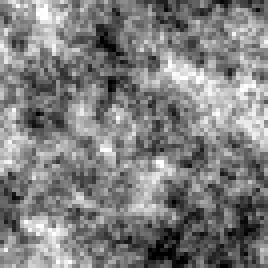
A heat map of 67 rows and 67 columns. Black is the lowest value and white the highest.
Odd rows or columns: none. Mirror symmetry: none. Stripes: none. Histogram: bell-shaped. Grain: blotchy. Average level on the scale: 50%.
